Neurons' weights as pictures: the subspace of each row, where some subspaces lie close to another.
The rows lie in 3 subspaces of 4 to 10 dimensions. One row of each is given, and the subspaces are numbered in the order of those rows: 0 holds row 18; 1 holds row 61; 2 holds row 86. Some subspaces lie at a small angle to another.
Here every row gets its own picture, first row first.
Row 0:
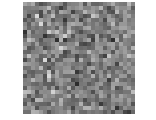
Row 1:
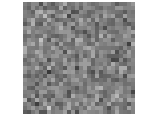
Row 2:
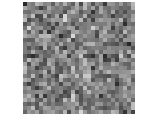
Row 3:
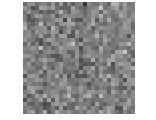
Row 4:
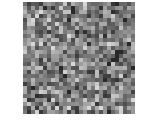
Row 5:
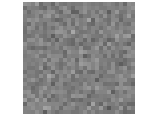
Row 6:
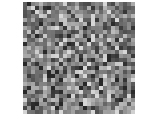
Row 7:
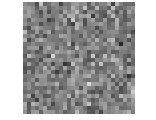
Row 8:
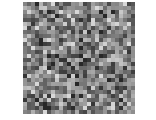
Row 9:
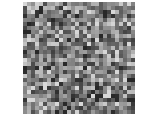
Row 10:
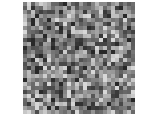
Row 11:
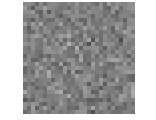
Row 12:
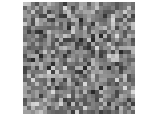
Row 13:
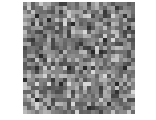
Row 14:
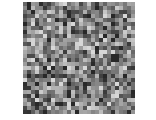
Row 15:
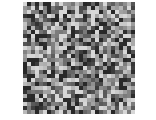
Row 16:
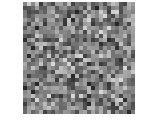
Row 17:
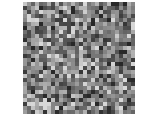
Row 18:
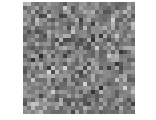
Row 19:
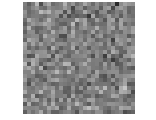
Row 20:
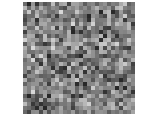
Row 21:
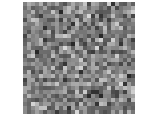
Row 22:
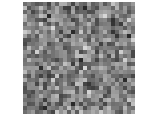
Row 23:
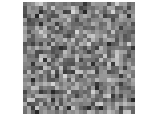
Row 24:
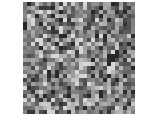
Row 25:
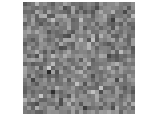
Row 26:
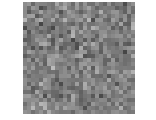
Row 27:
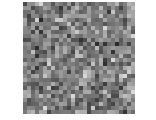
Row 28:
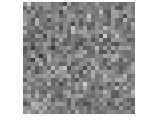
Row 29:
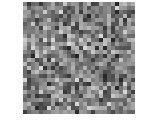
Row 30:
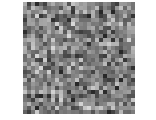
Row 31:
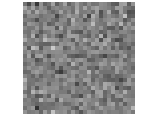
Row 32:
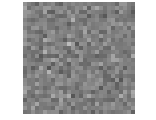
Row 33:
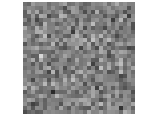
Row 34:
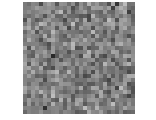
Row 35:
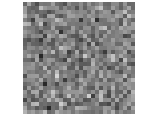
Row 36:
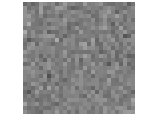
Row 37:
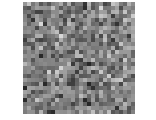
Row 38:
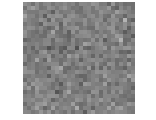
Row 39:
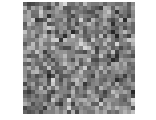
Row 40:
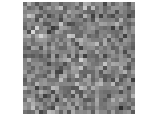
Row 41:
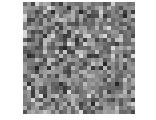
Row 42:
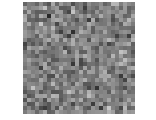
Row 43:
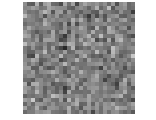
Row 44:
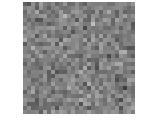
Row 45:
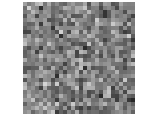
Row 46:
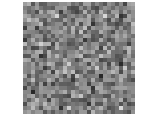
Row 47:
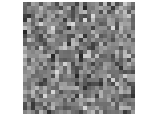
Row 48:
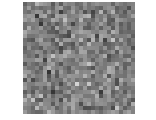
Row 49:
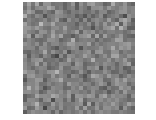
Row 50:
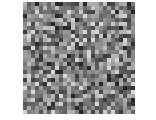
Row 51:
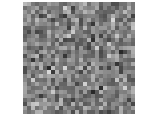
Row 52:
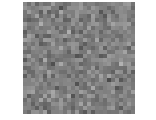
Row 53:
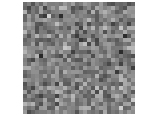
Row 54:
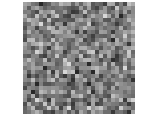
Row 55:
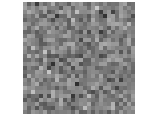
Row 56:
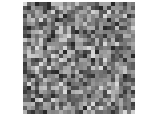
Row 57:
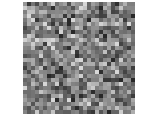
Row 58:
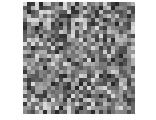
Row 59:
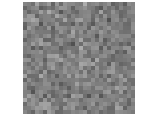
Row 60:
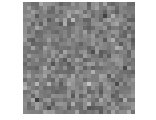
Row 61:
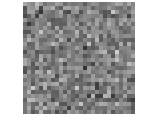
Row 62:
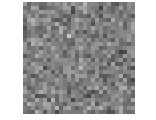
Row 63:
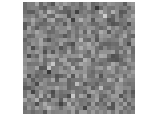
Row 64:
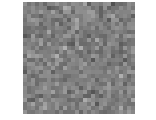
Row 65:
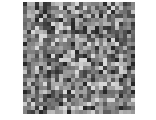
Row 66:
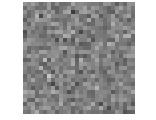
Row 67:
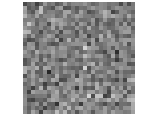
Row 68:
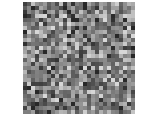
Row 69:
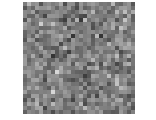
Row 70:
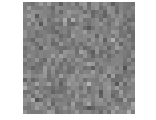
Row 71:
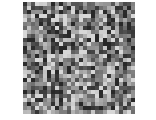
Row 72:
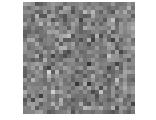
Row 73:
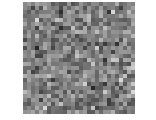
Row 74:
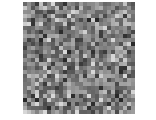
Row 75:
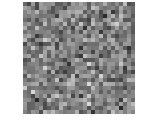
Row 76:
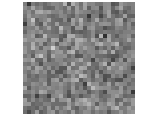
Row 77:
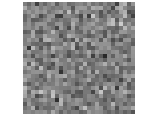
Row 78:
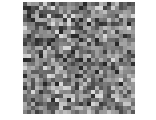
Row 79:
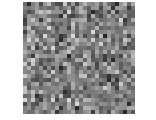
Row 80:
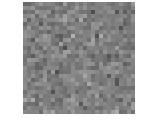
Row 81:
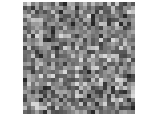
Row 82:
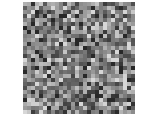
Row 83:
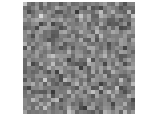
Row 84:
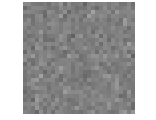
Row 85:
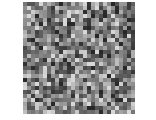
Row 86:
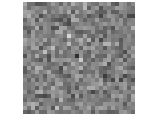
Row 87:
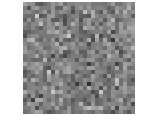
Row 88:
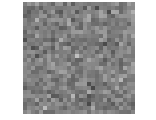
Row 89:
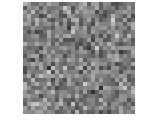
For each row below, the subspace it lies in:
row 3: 0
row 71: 0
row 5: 1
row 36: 1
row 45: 1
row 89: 0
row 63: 0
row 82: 1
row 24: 0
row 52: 1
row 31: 2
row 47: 2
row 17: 0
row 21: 2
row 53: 1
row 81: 2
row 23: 1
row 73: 2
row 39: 1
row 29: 2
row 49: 2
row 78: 1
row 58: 2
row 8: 0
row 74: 1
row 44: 2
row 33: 1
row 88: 2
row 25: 0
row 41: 2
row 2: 2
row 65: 2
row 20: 0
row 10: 0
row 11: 2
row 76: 0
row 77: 2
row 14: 0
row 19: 2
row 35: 1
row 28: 0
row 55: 0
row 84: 2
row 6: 2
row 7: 2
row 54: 1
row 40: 2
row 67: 1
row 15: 2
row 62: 0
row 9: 1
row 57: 1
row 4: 1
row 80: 2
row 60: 0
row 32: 2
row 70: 0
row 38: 2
